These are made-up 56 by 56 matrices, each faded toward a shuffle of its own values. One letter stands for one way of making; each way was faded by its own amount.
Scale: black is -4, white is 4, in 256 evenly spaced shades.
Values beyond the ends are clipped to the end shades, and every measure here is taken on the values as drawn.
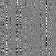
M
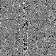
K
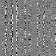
M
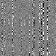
M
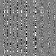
M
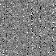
K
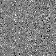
K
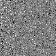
K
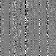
M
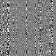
M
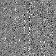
K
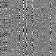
M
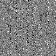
K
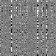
M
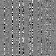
M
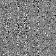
K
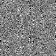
K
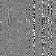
M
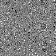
K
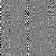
M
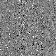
K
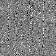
K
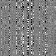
M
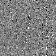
K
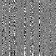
M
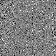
K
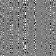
M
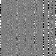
M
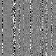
M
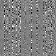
M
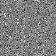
K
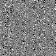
K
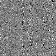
K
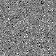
K
